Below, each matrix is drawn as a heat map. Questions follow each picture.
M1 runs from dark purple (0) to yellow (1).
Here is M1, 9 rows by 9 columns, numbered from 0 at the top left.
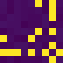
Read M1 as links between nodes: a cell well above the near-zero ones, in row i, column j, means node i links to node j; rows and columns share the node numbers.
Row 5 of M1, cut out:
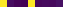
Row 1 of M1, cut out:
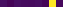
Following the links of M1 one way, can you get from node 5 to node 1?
yes
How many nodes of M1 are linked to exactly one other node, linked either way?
4
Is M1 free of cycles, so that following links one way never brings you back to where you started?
no
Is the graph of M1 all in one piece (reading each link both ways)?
no
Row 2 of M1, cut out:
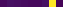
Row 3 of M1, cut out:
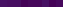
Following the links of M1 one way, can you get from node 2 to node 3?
no
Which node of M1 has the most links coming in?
node 7
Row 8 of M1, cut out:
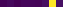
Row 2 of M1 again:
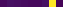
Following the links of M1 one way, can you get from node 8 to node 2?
yes
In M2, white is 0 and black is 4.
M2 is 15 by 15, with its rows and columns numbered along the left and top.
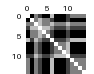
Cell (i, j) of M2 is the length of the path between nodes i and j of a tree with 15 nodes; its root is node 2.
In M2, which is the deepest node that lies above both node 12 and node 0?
6
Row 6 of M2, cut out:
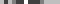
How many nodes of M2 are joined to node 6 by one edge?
6
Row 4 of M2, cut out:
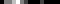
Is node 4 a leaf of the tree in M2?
yes
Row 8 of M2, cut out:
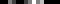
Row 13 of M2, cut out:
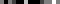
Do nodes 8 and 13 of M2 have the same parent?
no
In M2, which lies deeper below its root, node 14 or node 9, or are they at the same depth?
the same depth
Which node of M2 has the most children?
6
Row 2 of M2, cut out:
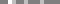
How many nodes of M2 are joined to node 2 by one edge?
3
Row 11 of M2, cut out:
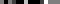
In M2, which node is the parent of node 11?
6
